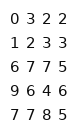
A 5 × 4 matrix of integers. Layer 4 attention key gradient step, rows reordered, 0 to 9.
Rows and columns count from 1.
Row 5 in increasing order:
5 7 7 8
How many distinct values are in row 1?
3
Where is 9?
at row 4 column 1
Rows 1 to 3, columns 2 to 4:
3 2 2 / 2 3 3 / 7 7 5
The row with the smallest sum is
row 1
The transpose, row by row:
0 1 6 9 7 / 3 2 7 6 7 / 2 3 7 4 8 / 2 3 5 6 5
